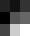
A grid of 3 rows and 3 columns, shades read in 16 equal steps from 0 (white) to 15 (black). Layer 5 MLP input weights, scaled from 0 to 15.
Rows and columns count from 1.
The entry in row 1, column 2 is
14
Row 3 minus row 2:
-4 -7 -9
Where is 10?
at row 2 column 2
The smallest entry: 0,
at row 3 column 3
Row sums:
39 34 14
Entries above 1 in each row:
3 3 2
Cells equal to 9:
1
